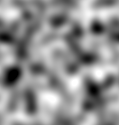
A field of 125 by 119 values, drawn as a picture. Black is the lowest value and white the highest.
There is no overall slope. Neither half mirrors the other. There are no lone odd cells. The bottom middle is the ninth with the highest average.
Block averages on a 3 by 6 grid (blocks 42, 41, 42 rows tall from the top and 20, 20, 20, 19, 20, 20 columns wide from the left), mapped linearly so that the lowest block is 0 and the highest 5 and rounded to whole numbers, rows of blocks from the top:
2 1 2 1 4 2 / 0 1 3 2 2 4 / 3 2 5 3 0 2
